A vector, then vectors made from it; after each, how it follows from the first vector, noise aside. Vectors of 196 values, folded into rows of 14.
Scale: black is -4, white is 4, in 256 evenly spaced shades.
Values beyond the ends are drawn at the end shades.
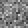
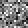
scaled up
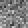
wrapped around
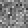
reversed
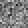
reversed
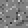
partly zeroed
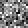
scaled up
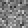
wrapped around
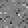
partly zeroed
